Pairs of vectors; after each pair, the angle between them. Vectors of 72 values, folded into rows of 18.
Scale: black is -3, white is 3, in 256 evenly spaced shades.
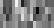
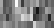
nearly parallel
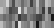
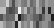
nearly parallel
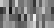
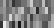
orthogonal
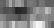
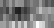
nearly parallel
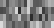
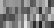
partly opposed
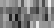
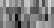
nearly parallel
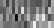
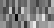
nearly parallel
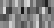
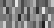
partly aligned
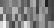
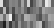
partly opposed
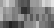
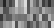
partly opposed
